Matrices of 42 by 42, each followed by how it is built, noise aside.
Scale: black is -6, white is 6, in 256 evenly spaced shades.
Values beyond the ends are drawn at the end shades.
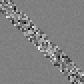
banded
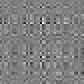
low rank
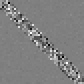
banded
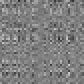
low rank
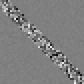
banded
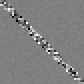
banded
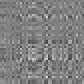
low rank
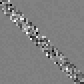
banded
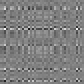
low rank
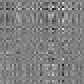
low rank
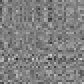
low rank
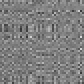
low rank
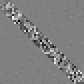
banded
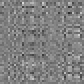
low rank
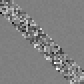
banded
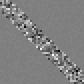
banded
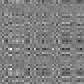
low rank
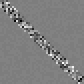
banded
